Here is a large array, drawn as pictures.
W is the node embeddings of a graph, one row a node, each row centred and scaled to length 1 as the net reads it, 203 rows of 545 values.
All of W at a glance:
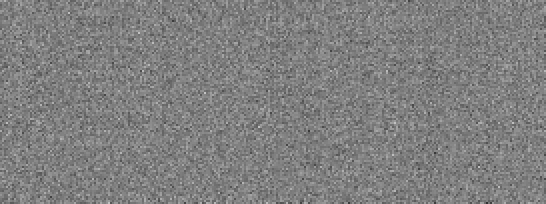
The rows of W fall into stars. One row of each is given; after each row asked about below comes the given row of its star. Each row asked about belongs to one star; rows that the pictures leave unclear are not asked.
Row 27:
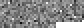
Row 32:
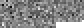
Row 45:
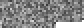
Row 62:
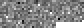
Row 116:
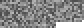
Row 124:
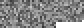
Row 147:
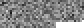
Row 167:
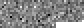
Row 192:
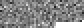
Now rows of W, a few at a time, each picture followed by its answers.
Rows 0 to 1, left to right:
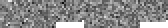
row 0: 45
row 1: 32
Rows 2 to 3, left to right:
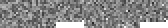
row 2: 116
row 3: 192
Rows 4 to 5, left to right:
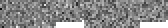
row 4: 192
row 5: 116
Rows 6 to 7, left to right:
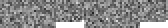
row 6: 167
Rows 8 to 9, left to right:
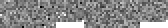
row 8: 167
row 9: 62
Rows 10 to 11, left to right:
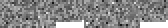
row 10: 147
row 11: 32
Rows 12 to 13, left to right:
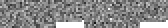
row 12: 32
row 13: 45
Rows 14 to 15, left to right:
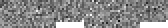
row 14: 147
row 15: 45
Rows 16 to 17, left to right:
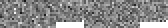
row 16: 124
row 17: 116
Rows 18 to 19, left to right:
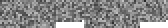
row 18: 192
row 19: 124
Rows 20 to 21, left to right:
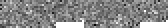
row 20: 192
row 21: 27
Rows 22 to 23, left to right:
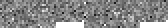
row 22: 192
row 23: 147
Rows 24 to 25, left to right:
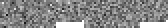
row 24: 124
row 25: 147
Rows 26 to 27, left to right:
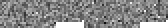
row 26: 192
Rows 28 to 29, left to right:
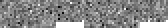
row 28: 62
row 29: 147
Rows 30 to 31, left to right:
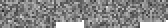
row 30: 116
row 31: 32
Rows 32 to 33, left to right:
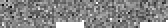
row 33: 45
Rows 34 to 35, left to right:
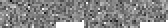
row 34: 45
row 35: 124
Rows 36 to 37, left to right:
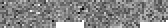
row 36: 62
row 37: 27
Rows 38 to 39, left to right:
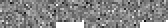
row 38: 192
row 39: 147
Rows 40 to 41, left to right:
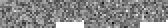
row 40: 32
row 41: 62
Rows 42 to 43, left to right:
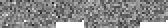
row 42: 45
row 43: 45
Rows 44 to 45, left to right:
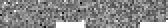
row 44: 167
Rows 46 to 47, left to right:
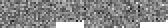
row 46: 27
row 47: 192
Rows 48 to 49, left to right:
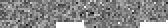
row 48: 192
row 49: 116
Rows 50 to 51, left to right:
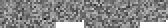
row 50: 62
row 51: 116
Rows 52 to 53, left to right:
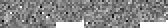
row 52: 167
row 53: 32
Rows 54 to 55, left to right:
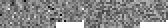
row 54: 124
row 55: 27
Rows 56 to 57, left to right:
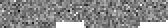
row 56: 27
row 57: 192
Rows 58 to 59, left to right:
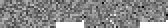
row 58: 32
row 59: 62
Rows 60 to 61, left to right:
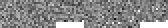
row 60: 45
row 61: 147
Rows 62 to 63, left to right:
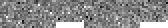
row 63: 116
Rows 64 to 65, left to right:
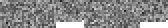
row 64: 32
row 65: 45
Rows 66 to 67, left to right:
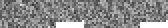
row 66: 124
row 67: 124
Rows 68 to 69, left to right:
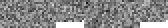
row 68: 116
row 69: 27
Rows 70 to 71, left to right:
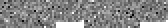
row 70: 167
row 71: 167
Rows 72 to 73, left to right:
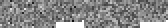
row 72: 45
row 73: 32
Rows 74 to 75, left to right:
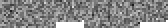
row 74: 32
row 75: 124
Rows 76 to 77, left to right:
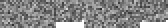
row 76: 192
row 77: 45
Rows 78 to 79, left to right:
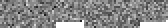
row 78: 192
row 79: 116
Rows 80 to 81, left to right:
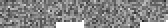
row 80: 124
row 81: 116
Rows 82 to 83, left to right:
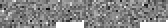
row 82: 27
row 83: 116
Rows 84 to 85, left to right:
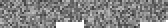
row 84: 124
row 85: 167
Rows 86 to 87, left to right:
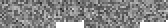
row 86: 147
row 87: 27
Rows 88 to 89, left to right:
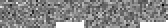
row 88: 116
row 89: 32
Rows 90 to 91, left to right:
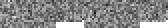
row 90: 45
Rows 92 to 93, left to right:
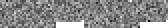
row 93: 124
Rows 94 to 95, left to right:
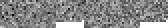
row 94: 116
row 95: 192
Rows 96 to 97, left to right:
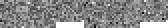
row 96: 32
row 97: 27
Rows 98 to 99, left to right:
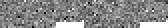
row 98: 147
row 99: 116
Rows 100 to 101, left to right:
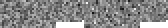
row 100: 62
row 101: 124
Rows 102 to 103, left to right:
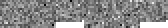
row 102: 192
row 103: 124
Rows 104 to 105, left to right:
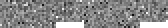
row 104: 45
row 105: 167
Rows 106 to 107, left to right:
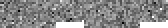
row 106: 27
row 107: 167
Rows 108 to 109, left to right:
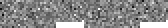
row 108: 32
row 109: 124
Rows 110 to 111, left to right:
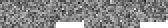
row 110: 45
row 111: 32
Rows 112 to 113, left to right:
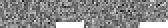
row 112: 124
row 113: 192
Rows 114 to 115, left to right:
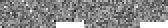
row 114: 192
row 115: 32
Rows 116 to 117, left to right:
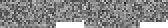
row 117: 62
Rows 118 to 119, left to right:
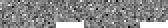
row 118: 32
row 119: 147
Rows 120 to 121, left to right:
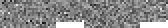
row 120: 27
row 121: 116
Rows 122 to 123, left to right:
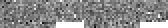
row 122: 27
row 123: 27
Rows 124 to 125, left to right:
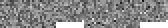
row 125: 124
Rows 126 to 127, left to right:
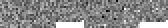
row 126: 147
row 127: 147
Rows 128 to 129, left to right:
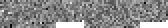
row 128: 27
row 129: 27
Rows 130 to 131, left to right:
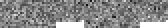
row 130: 32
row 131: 32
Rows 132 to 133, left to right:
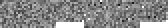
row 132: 62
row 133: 167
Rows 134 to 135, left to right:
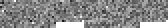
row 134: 27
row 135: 192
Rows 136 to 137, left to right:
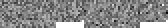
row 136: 147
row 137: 192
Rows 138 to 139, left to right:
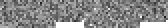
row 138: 147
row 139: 45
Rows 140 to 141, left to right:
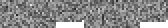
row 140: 45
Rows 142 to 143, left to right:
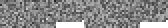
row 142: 124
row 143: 45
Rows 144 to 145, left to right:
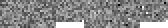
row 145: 167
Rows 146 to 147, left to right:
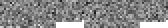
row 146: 192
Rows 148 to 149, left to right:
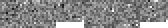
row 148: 116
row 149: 192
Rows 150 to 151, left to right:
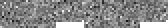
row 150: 116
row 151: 32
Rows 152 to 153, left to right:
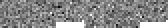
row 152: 62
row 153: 45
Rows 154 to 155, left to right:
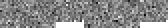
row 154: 192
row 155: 124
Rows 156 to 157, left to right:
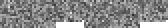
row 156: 62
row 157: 32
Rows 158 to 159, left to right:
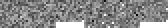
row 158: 32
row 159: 62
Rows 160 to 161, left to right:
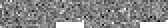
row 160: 116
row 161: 147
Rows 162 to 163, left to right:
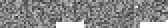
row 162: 124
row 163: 62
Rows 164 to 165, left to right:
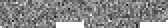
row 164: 116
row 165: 45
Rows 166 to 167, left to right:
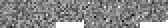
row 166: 27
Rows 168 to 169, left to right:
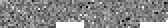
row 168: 32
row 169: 167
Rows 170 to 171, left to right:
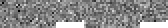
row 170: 27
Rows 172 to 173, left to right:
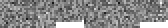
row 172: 147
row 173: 32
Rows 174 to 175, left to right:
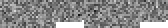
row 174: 147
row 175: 32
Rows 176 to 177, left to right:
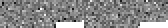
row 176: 147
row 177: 116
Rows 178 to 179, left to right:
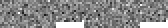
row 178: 192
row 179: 192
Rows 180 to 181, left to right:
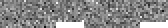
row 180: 147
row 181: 45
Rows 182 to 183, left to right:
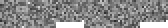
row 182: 32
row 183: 124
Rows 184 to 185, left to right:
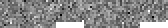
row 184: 124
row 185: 167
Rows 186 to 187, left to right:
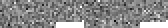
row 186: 45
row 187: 27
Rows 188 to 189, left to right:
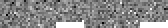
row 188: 124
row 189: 62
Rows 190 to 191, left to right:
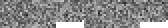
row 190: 116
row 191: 62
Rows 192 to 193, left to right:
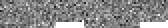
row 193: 32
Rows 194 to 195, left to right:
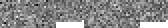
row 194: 32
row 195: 167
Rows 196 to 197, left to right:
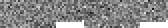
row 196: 167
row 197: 116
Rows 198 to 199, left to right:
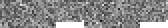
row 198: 116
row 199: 116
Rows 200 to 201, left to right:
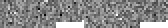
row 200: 124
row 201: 45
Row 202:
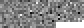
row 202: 62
